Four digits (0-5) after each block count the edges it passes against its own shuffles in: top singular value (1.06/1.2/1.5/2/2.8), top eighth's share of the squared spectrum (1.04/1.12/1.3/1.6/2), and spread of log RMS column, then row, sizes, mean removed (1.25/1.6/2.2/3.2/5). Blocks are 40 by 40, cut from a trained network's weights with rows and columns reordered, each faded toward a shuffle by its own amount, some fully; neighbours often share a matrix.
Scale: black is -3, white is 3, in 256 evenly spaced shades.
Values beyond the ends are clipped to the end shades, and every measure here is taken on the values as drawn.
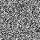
2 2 0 0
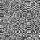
4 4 2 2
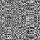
4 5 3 2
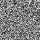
2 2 0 0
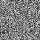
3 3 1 0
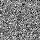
1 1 0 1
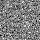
1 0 0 0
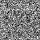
1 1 0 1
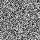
0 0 0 0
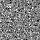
2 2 0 0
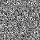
2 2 0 1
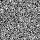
1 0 0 0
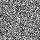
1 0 0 0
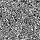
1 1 0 0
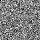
0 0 0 0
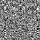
3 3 1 1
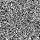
0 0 0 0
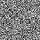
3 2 0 0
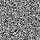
2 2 0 0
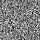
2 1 0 0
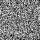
0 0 0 0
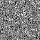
2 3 1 1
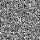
2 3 0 0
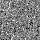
0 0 0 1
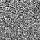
3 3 0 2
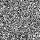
2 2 0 0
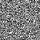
3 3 0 1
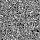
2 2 0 0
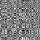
4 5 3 3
